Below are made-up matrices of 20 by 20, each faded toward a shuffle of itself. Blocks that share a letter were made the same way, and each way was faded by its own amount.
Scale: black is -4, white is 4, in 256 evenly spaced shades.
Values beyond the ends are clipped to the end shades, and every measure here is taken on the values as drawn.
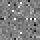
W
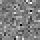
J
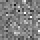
J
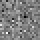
J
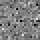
W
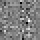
J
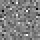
W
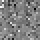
W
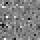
W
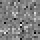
W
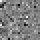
W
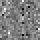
J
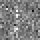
J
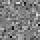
W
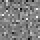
W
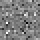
W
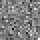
J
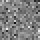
J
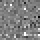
W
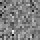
J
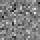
J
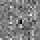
J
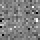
W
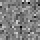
J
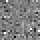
W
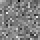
J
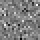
W
